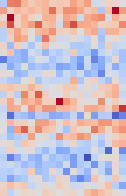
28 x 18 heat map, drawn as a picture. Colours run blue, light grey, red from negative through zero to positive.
Stripes running across repeat 2 times from top to bottom. Row 17 differs from the rows beside it. The values follow a bell shape.
